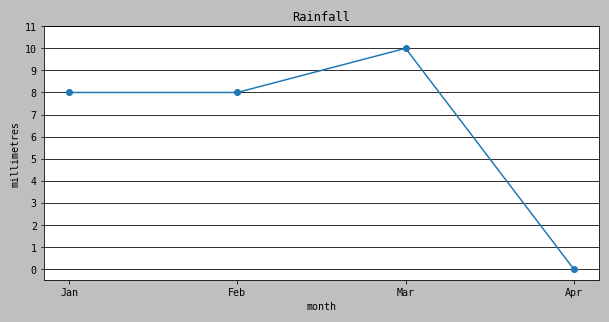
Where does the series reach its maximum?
Mar
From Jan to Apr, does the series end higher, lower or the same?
lower
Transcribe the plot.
Title: Rainfall
x-axis: month, ticks Jan Feb Mar Apr
y-axis: millimetres, ticks 0 1 2 3 4 5 6 7 8 9 10 11
Values:
8 8 10 0
